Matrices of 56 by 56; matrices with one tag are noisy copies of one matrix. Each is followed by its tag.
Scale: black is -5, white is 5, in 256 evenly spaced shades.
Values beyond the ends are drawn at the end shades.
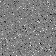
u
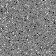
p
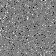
p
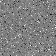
u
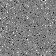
p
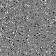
p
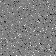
u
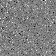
p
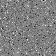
p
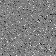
u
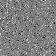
p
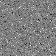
u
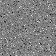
u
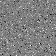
u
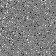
p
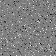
u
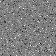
u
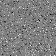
u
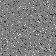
u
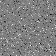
u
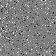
p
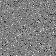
u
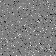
u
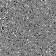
p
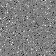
p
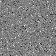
u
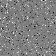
p
